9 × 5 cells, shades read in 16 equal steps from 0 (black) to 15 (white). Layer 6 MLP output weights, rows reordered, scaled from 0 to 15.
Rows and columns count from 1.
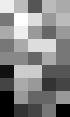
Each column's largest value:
14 15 13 13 11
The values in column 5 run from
0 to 11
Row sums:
51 55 48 50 39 35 30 30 14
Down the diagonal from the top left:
14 15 9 13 7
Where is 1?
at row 6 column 1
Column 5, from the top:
10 11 9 7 7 5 4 9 0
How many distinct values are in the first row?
4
